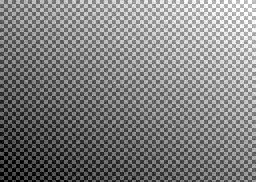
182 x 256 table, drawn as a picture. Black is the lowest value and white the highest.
Average level on the scale: 50%. Slope: up to the top right. Ninth with the highest average: top right. Mirror symmetry: none.
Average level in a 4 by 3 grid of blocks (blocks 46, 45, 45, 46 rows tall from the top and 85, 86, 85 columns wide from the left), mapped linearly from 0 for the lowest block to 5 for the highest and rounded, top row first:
345 | 234 | 123 | 012
